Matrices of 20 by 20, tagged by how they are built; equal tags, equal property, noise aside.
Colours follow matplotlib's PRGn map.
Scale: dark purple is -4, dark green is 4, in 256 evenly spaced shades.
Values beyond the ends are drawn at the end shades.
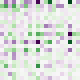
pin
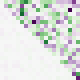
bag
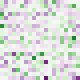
pin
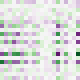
pin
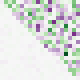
bag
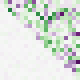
bag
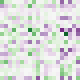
pin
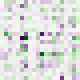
pin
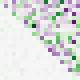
bag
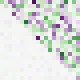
bag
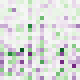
pin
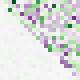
bag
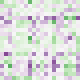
pin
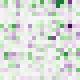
pin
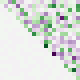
bag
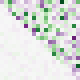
bag
